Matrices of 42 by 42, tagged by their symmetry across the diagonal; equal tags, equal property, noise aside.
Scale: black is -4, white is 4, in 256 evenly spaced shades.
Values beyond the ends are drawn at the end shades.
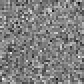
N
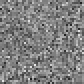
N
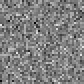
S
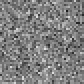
N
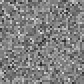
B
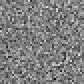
N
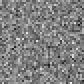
S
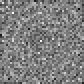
B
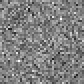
B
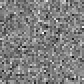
S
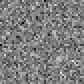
B
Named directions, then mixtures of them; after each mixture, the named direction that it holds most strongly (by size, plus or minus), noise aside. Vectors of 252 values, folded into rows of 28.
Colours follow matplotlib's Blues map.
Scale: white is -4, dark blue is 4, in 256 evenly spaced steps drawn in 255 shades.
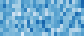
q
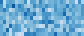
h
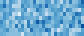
q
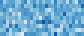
h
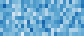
q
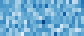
q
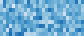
h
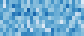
q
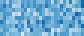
q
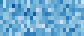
h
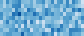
q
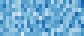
q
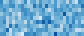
h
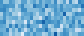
q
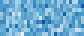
q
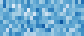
h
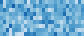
h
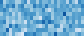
h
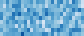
q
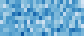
q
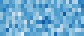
q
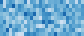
h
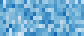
h
